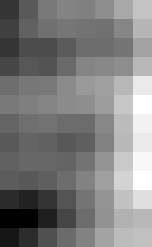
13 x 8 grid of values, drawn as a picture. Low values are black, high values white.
Ninth with the lowest average: bottom left. Slope: up to the right. Stripes: none. Calmest part: middle left.
